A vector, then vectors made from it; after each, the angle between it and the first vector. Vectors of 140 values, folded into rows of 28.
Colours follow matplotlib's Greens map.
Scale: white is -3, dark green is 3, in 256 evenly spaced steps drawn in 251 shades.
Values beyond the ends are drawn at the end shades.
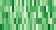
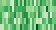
nearly opposite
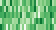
partly aligned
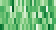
nearly parallel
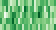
partly opposed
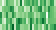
orthogonal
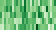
nearly opposite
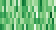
orthogonal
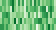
nearly parallel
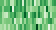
nearly opposite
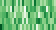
nearly parallel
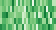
nearly parallel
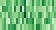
partly opposed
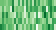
nearly parallel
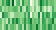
orthogonal
